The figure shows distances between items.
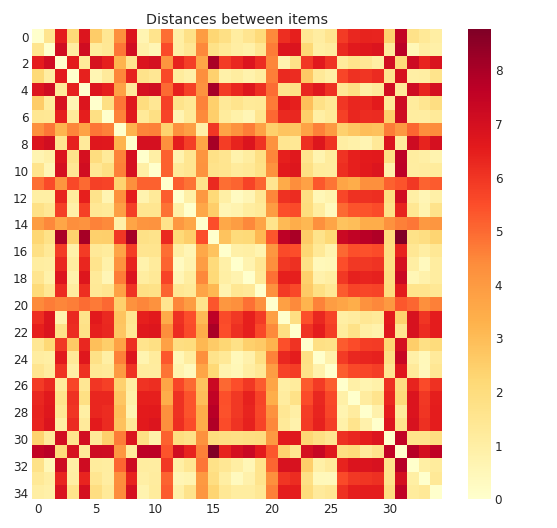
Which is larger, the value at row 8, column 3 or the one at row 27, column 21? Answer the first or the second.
the first
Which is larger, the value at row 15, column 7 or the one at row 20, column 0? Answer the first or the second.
the first
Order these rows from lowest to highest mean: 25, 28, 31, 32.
25, 32, 28, 31
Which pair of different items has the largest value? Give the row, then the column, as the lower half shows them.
31, 15
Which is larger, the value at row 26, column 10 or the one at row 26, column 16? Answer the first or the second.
the first
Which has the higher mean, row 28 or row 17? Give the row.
28
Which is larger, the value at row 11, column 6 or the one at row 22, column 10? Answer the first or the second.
the second
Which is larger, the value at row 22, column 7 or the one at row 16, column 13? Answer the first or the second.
the first
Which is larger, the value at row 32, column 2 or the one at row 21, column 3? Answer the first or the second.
the first
